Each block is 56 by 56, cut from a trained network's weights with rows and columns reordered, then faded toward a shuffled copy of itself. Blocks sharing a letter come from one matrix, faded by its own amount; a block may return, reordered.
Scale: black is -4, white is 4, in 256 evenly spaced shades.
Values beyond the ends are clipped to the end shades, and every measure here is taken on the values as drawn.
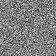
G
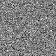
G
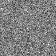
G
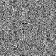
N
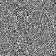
N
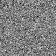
G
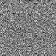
N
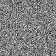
G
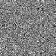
N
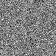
G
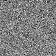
G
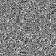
N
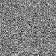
N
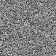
G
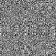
N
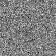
G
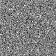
G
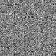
N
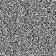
G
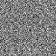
N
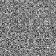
N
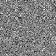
N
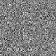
N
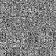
N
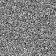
G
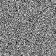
G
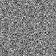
N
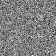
G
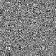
N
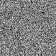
G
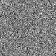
N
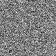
G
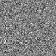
N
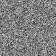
G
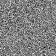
G
